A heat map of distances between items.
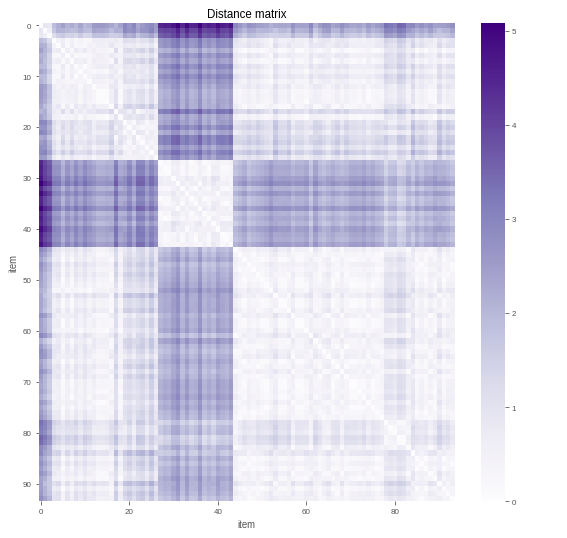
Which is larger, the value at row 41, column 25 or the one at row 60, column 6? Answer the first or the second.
the first
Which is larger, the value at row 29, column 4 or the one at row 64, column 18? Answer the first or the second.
the first
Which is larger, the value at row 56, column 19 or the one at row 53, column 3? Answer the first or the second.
the first
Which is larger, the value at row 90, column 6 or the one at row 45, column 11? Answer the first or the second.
the first
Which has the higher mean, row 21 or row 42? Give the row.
42
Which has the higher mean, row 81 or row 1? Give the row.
1
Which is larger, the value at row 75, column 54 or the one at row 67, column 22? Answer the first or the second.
the second
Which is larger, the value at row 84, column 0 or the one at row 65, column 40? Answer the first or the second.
the first
